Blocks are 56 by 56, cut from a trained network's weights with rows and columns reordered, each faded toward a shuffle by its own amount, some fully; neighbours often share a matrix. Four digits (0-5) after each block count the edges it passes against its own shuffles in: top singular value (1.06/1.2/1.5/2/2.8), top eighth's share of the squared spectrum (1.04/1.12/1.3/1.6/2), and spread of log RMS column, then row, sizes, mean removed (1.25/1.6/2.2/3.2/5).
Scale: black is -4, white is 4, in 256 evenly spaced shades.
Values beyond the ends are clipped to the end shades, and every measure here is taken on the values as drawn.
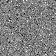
0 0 0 0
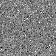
0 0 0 0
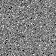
0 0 0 0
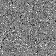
1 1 0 0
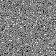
0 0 0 0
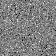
0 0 0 0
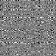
4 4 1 3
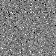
2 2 0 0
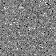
0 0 0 0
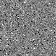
0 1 0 0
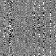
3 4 3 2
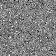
0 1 0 0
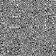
3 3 2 1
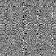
3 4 2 2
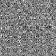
3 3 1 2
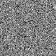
2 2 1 1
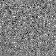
2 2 0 2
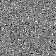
1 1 0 0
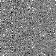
2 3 2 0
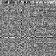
4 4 1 3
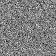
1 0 0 0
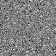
2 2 0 0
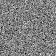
1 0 0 0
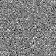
3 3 0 1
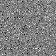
3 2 0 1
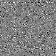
3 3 0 2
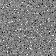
2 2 0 1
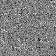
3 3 0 1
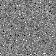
2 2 0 1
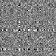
4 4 2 2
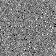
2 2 0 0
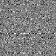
3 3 0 3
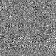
3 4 0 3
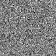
2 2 0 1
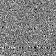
3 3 0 2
